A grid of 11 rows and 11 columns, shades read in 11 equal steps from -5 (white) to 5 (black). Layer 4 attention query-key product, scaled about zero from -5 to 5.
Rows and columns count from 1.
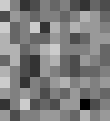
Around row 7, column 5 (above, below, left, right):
-1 1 3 0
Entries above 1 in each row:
5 1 1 1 0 3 3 1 1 5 1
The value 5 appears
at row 10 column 9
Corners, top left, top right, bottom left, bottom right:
-3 2 -1 -1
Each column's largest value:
3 2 3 3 3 2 1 2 5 2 2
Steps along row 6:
down up up down down up up down up up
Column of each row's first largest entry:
3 1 5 8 3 4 4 3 5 9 2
